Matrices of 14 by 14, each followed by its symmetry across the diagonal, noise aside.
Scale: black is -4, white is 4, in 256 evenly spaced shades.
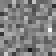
antisymmetric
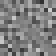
antisymmetric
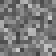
symmetric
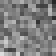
antisymmetric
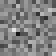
neither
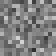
neither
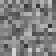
neither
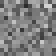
neither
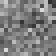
neither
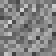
symmetric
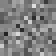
antisymmetric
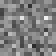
neither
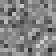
symmetric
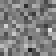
antisymmetric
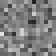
antisymmetric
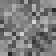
symmetric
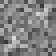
symmetric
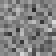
symmetric
